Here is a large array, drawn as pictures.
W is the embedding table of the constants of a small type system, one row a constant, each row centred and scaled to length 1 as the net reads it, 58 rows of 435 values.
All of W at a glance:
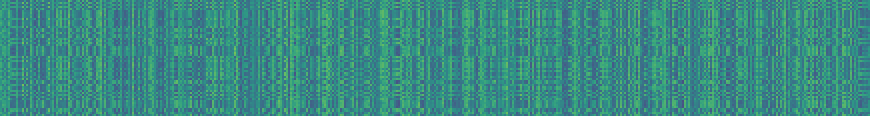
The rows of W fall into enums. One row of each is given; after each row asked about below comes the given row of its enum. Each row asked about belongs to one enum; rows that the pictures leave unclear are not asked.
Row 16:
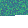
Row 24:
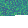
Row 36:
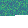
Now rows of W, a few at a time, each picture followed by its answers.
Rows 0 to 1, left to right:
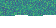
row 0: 24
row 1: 36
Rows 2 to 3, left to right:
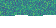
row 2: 24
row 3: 36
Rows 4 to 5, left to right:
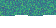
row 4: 24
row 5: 16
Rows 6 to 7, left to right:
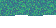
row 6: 16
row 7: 16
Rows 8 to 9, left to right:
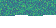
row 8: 16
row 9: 36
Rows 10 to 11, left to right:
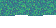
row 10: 16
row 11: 16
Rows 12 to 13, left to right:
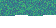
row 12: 16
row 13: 36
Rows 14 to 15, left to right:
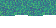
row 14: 24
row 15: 24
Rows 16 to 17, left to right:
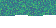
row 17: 24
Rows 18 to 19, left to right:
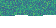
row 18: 24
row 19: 36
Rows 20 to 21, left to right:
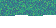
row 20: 16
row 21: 36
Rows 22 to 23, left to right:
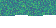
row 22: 16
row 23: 24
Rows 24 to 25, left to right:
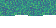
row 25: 24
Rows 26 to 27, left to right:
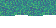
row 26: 24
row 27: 24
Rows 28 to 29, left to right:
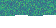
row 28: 36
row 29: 16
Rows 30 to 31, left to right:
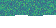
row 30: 36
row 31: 16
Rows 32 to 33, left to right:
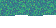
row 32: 16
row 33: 16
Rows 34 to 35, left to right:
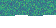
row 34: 36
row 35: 16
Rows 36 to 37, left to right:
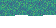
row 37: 36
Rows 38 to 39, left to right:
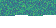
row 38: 16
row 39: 36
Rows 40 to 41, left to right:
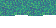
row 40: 24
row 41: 24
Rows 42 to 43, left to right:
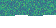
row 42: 36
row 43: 16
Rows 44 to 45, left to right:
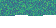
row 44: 16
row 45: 36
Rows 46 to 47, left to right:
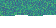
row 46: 24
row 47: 36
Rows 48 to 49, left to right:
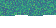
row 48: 24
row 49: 16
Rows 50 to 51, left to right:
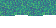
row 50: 24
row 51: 24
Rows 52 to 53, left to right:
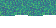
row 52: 24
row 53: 24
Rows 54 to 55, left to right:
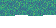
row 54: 36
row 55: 36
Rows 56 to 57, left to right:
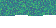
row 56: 16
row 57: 24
